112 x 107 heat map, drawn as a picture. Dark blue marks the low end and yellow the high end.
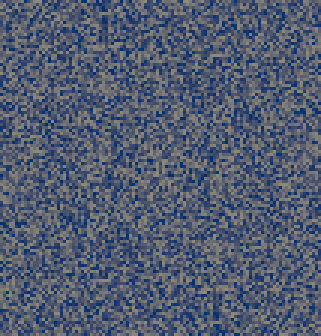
Stripes: none. Symmetry: a half turn. Seam: none. Grain: fine. Average level on the scale: 30%.
